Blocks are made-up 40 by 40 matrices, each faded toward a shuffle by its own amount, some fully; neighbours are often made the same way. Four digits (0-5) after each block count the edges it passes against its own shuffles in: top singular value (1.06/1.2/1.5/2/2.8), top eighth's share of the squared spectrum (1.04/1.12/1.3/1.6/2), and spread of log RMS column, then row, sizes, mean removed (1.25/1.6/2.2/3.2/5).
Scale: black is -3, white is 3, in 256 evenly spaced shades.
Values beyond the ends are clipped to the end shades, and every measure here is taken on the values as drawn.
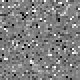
2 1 0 0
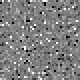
0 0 0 0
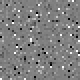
0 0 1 0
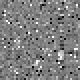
2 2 0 0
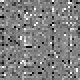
3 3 2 2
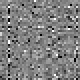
4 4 2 2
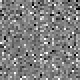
3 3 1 1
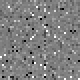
2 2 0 0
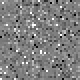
1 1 0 0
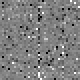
2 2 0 0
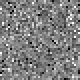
0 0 0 0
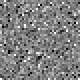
0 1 0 0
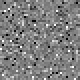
0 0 0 0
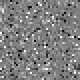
1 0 0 0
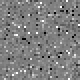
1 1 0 0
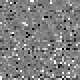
3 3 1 1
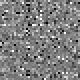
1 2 1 1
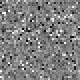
1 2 0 1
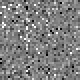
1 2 1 0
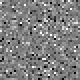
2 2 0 0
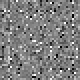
2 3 1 0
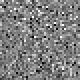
0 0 0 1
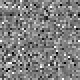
2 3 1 1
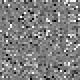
2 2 1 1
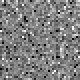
1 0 0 0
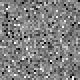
0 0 0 0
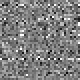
3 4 1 2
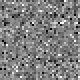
2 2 1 1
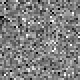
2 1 0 0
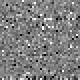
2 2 0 1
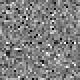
2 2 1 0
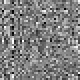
4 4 2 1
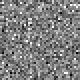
2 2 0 0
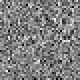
3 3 1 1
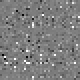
1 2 1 1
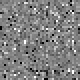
1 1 1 1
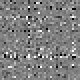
2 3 2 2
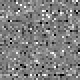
1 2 0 2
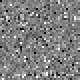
2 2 0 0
